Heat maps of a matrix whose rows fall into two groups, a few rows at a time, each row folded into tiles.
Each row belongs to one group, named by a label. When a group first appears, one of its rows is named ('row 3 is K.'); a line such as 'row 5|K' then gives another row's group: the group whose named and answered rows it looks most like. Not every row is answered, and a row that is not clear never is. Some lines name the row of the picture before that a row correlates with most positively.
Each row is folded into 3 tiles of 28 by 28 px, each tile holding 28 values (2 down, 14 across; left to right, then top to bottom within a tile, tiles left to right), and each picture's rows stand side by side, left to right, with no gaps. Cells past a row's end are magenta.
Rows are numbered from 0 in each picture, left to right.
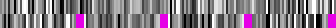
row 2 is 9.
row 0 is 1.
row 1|9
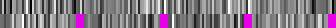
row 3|1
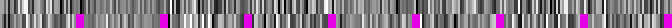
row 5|9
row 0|1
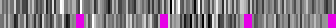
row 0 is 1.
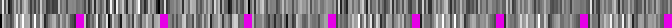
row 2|1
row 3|9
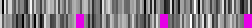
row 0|9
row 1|1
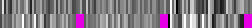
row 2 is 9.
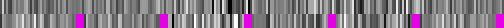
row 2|1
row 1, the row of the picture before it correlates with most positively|2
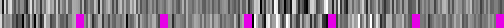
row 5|1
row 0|9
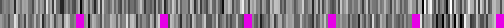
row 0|1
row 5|9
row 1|1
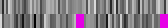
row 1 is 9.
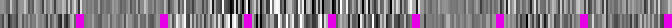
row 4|9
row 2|1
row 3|1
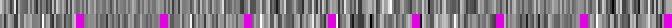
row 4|9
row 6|9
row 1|9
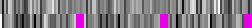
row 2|1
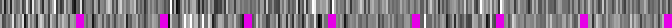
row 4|1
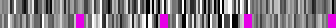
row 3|1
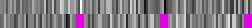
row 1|1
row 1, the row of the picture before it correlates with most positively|3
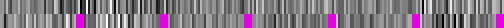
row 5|9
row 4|9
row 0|1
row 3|9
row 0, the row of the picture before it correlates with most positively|1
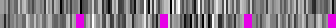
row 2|9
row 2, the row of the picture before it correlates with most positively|5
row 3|1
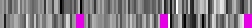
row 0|1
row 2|9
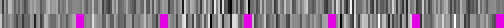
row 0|9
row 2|1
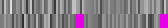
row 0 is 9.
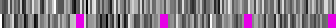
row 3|9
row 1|9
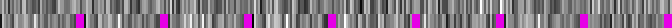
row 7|9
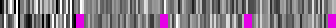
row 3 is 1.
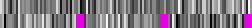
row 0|1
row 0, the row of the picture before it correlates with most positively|2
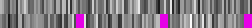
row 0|1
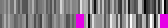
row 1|1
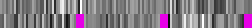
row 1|9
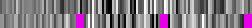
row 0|1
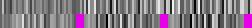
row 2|9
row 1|9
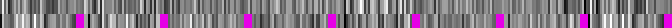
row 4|1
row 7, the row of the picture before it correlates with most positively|0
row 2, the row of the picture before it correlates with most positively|0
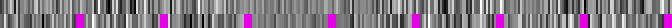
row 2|9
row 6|1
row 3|9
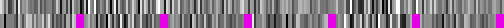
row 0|1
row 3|9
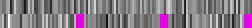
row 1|9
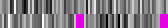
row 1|9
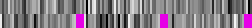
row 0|9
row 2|1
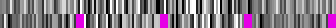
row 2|1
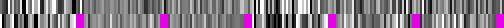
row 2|9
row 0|9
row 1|1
